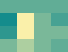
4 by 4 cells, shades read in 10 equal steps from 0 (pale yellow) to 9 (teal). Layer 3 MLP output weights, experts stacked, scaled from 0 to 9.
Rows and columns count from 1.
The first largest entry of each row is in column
1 1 1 4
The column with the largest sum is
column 1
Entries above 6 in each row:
0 2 1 0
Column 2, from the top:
6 0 0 3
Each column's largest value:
9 6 6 7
